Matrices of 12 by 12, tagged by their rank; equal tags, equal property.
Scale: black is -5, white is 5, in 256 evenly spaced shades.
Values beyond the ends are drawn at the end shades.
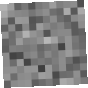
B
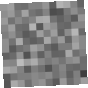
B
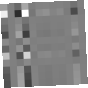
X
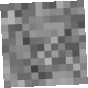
B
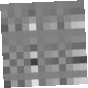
X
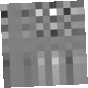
X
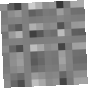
X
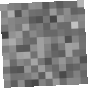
B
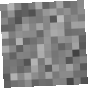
B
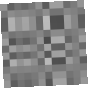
X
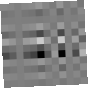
X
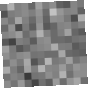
B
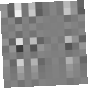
X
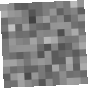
B
